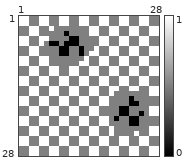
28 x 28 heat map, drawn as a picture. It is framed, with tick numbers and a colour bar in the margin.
Dips: two. Average level on the scale: 70%. Slope: none.
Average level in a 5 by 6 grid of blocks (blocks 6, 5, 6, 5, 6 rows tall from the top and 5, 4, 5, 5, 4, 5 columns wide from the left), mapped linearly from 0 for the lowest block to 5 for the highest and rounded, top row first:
5 3 2 5 5 5 | 5 3 2 5 5 5 | 5 5 5 5 4 4 | 5 5 5 4 0 2 | 5 5 5 5 4 5
